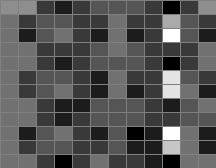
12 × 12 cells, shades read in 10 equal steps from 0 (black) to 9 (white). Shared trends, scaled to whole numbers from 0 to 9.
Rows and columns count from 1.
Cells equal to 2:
44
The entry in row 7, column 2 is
2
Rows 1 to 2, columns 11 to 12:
2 5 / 3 2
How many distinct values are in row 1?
5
